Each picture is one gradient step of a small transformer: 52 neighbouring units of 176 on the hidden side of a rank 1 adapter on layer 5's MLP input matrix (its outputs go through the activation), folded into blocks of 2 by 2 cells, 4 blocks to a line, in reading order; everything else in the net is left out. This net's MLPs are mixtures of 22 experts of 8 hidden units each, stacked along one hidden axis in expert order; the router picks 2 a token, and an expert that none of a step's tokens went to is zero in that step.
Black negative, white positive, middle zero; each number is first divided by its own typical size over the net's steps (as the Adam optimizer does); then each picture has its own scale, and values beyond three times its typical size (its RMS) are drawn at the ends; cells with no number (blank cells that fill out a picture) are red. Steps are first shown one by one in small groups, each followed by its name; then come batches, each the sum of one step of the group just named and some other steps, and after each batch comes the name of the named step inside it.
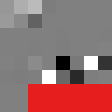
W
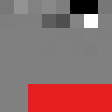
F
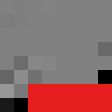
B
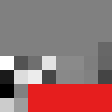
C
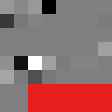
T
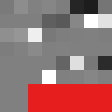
F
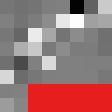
C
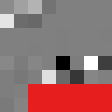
W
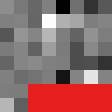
B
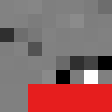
W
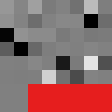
W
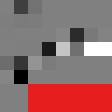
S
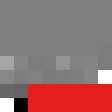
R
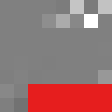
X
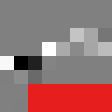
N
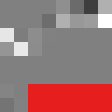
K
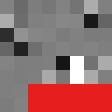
K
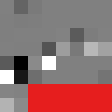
S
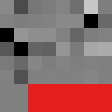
S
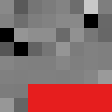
R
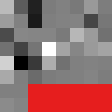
N
